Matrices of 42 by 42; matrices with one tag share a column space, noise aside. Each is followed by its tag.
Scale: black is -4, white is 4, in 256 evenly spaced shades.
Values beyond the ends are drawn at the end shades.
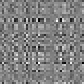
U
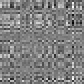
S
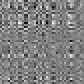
S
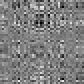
S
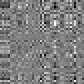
S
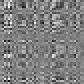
S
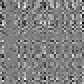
S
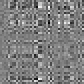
S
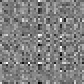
U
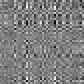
S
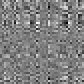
S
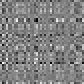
U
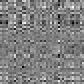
S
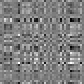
U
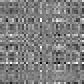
U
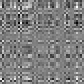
S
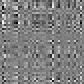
S
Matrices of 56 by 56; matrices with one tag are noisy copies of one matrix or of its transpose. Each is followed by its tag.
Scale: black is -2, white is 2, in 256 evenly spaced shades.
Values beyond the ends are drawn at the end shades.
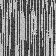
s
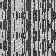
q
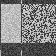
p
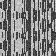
q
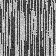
s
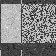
p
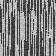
s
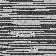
s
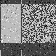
p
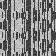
q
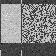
p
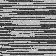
s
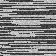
s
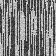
s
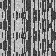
q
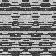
q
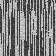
s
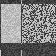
p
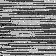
s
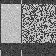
p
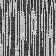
s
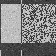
p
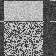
p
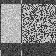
p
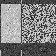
p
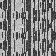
q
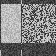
p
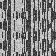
q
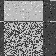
p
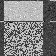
p
